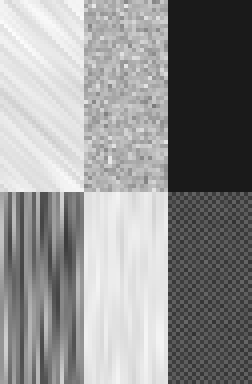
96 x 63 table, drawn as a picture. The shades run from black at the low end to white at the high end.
The table splits into 2 rows of 3 panels. Panel 1,1: very high, slanting down to the right, faint in contrast. Panel 1,2: high, fine-grained. Panel 1,3: very low, flat. Panel 2,1: middling, streaked downward, strong in contrast. Panel 2,2: very high, streaked downward, faint in contrast. Panel 2,3: low, checkered.
